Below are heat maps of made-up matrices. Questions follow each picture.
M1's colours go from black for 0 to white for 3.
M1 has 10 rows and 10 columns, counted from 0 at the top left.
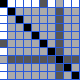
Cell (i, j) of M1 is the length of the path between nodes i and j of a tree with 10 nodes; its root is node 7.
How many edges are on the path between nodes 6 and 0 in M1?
3
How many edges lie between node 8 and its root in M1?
1
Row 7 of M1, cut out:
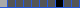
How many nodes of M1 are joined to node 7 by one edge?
8
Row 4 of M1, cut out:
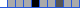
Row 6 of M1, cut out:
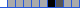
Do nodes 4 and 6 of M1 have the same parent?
yes
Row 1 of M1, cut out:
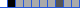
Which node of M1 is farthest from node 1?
0
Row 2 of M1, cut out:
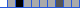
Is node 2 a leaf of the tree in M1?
yes
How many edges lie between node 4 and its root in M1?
1
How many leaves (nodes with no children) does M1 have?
8
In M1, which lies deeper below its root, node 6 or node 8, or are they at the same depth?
the same depth
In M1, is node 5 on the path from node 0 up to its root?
yes
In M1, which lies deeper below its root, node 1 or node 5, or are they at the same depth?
the same depth
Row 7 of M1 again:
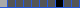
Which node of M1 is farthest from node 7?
0
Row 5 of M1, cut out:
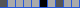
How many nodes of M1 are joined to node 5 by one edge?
2
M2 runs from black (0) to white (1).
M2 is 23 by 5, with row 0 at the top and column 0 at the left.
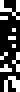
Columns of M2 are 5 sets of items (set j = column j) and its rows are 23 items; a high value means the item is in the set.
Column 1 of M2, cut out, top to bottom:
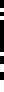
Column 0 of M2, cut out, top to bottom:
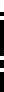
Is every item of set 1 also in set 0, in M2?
no
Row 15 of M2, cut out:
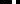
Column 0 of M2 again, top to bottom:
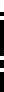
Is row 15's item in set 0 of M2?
no
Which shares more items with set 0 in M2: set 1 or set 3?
set 1
